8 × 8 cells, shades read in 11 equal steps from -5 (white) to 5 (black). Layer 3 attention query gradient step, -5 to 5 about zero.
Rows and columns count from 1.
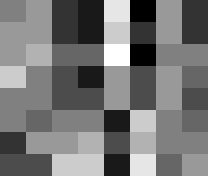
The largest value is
5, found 2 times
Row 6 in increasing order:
-3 0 0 0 0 1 1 4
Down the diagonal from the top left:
0 -1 1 4 -1 -3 0 -1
